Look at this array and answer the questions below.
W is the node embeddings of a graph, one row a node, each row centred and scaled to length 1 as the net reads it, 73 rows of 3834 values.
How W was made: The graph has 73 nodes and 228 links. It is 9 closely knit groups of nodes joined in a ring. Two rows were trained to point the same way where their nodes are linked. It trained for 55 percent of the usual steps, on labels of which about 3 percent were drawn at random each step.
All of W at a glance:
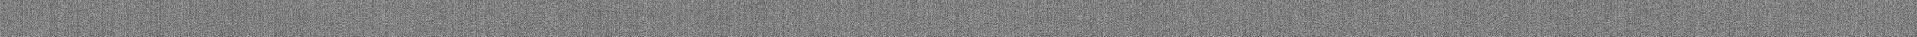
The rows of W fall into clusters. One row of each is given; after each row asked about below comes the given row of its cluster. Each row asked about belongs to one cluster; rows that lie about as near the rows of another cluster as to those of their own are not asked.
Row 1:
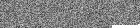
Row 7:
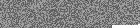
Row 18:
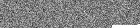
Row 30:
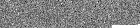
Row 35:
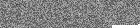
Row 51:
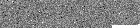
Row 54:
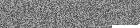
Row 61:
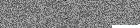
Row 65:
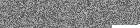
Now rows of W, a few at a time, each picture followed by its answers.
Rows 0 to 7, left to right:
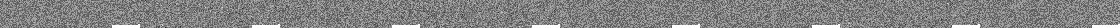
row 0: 61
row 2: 30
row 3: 1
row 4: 7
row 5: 1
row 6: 18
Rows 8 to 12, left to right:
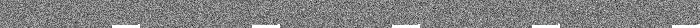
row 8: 61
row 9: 18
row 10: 65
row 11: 54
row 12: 51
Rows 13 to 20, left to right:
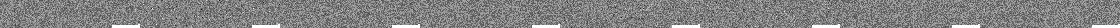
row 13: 54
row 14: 54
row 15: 61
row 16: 7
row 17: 35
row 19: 1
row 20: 65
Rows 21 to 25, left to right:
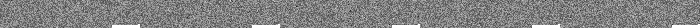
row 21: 18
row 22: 51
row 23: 65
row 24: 7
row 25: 18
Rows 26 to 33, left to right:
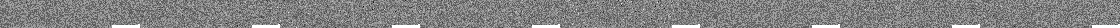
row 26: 30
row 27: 18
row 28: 1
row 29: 65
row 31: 1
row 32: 51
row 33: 1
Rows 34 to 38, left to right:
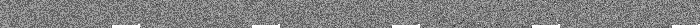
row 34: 7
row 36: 51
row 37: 1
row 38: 1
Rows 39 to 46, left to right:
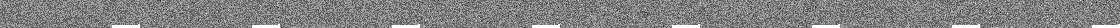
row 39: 35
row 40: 7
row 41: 30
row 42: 61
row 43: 61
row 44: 35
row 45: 18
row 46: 30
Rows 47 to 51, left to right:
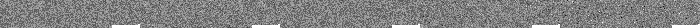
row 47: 30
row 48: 35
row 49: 54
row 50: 18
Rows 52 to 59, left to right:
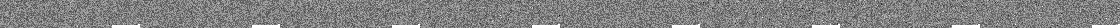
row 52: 65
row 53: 18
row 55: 7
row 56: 51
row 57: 54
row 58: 1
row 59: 51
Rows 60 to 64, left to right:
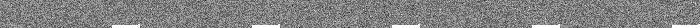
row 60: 35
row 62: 51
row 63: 61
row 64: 18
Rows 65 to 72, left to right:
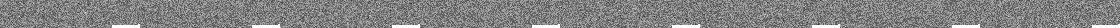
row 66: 35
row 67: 61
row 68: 65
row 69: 61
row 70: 35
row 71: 35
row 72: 54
